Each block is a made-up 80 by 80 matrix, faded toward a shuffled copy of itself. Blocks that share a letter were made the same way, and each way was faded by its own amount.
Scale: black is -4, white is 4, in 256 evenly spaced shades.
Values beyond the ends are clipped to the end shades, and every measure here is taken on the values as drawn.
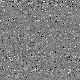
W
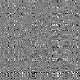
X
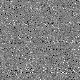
W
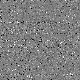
W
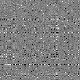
X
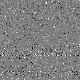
W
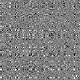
X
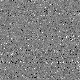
W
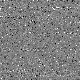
W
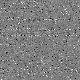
W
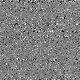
W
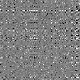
X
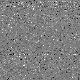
W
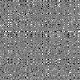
X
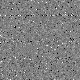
W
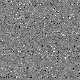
W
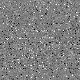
W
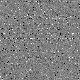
W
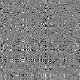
X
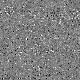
W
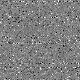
W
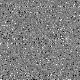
W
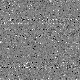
W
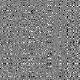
X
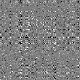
X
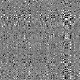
X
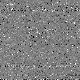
W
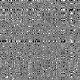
X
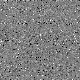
W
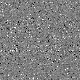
W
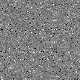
W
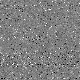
W
